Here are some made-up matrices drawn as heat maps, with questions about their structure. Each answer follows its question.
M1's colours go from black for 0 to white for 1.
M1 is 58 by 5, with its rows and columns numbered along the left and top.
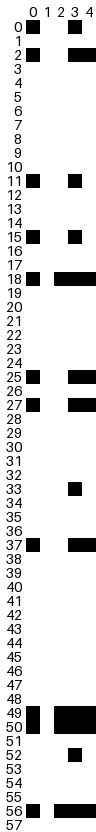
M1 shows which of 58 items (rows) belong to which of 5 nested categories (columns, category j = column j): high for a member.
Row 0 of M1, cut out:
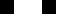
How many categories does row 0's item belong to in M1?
3
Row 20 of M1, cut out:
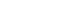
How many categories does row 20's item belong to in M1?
5
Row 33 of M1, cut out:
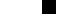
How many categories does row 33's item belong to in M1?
4
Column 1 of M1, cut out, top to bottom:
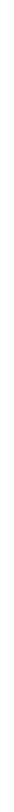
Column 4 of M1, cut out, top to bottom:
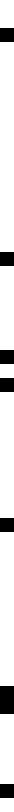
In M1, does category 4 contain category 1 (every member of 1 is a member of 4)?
no
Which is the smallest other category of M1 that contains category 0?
4
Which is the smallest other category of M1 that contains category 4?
2
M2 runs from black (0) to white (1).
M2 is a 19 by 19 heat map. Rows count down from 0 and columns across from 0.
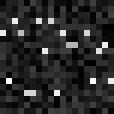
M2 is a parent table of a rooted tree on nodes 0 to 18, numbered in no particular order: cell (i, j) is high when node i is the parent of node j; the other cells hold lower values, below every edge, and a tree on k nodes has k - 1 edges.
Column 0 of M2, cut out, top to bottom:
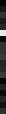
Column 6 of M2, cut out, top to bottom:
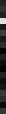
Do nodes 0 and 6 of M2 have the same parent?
no
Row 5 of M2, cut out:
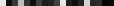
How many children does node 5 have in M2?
4
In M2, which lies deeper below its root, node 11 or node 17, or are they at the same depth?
the same depth
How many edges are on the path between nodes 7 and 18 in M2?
6
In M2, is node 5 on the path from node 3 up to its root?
yes
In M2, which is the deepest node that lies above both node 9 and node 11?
15
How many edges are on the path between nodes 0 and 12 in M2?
5
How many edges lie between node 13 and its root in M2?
0
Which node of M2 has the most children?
5
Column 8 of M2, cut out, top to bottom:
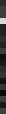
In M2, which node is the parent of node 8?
3
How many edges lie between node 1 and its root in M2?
1
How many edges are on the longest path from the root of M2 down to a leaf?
6
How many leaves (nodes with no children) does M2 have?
13
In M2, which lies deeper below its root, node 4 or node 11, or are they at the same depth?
node 11
